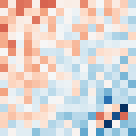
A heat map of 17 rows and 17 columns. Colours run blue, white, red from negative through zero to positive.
Values change most from cell to cell in the bottom right. The field climbs toward the top left. The top left is the ninth with the highest average. In the bottom right lies a patch that is rougher than the rest.
